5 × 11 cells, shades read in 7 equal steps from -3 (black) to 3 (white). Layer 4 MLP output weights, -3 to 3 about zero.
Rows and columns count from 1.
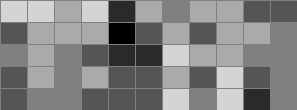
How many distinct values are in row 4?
4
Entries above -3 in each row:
11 10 11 11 11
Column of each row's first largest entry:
1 2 7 9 7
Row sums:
6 0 0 0 -2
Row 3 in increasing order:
-2 -2 -1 0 0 0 0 1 1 1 2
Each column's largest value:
2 2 1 2 -1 1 2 1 2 1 0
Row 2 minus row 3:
-1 0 1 2 -1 1 -1 -2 0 1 0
